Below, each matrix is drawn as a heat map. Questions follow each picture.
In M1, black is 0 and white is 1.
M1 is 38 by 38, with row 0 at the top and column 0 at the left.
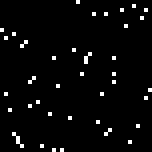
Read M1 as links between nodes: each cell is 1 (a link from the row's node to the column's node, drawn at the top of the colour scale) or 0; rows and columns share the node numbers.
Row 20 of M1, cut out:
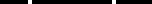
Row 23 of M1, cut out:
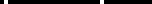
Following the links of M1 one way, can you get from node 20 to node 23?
yes
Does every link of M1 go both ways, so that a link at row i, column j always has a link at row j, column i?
no
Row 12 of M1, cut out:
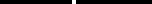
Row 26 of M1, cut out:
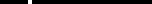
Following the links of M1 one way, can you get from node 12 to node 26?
yes
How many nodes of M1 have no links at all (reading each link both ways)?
1
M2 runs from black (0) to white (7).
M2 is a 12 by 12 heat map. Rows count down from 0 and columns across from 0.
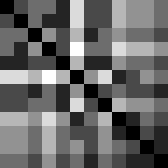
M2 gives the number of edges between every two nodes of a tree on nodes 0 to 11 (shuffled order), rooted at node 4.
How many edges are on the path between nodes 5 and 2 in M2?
5
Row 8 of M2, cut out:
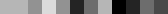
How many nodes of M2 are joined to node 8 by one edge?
2
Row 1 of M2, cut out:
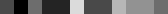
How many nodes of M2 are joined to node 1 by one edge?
2
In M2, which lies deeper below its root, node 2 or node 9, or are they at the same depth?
node 9
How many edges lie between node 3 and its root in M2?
2
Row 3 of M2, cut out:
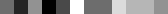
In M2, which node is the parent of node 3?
1
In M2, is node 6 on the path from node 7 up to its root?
no
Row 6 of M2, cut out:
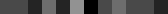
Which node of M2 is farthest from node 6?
5
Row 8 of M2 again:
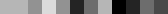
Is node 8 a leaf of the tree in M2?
no
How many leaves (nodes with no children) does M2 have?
6
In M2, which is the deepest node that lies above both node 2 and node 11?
6
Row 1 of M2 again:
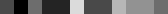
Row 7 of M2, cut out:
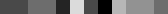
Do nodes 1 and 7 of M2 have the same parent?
yes
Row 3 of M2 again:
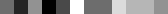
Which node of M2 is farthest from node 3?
5
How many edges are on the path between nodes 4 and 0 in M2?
1
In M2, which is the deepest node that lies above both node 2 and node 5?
6
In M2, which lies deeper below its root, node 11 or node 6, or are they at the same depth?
node 11
